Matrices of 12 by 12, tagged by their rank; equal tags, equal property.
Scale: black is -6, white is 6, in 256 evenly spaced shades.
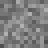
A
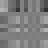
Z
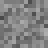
A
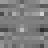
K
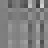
Z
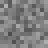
A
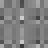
Z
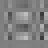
Z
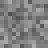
A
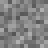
A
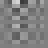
Z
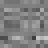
K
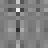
Z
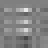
Z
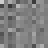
K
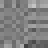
K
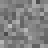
A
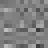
K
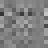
K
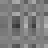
Z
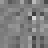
K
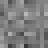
K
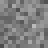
A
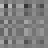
Z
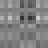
Z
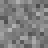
A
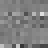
K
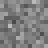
A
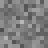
A
